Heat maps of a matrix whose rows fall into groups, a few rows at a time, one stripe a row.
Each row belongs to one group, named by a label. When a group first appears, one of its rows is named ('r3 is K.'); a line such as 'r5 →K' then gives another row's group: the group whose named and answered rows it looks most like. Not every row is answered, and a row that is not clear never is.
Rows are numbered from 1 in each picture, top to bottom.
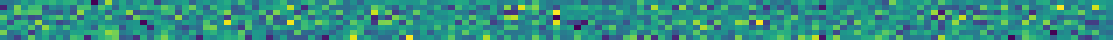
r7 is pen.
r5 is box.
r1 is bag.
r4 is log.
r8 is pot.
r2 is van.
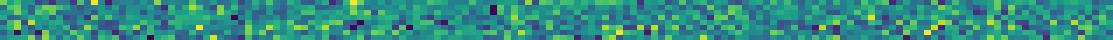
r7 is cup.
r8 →van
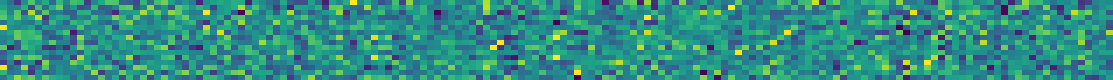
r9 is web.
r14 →pen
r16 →van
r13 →cup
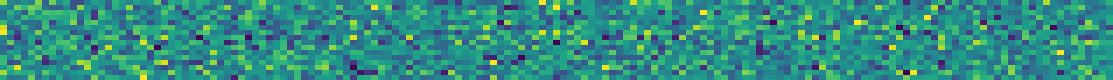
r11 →van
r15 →pen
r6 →pen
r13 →box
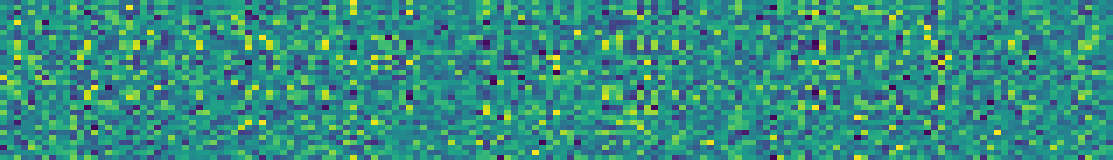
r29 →van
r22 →pot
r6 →bag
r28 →web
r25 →cup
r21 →pen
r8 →cup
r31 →bag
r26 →bag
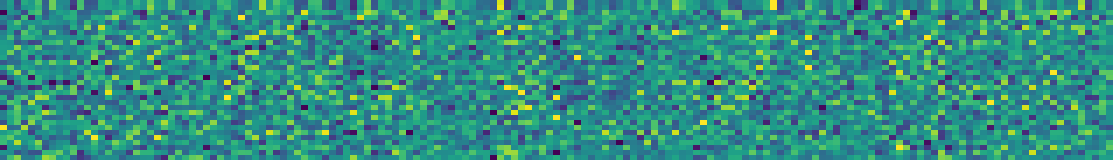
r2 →web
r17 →box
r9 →log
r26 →pen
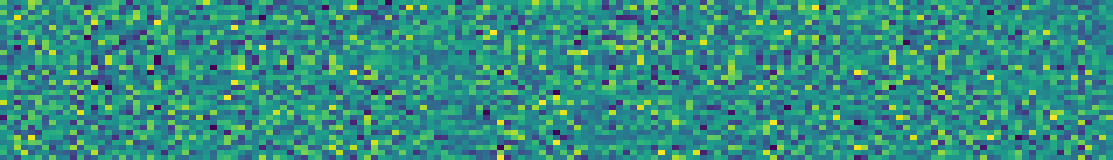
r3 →pen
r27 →log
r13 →bag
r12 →bag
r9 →van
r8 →pot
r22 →bag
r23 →van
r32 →web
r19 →log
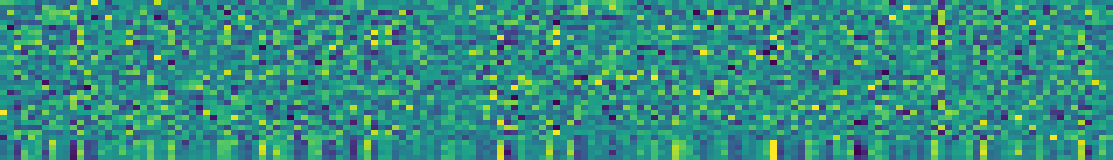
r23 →pen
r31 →web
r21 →log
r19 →box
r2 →cup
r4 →bag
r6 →box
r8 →web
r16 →cup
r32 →web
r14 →van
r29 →web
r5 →log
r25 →web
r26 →log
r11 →van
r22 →pot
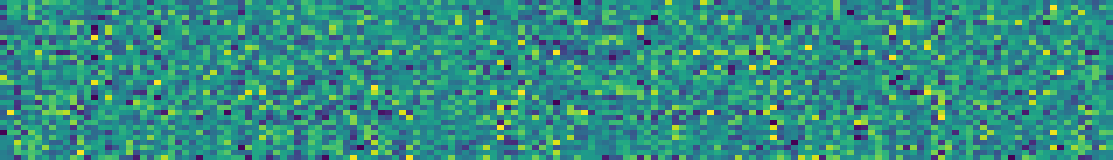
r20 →bag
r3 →van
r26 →web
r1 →van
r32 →pot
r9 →cup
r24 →pot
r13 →web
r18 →cup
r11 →box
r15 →van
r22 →web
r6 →bag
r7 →bag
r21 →log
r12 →bag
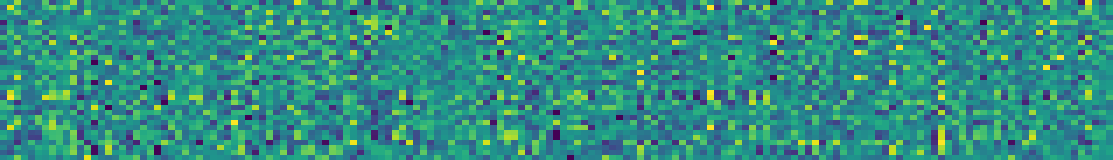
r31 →bag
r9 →web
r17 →bag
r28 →log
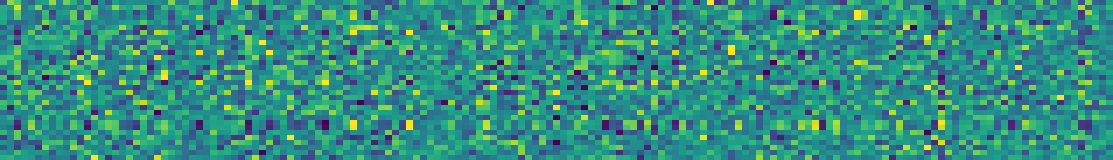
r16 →box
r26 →pot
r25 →pot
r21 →pen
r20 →van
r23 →bag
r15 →van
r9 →cup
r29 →log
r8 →bag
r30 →cup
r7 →pot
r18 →cup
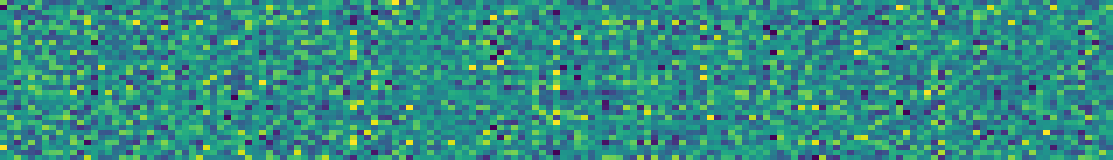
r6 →van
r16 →van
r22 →pot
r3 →log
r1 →box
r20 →bag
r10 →pen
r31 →log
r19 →bag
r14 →van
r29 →pot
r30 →pen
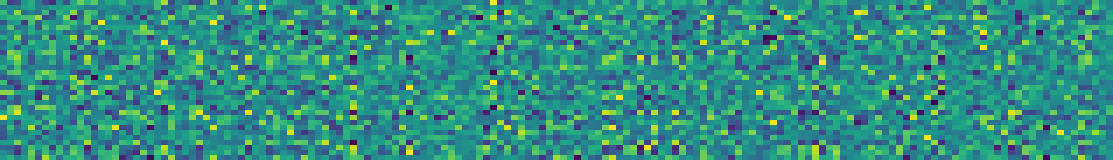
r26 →van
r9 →van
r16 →bag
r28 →cup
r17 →box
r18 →pot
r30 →pot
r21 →pot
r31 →pot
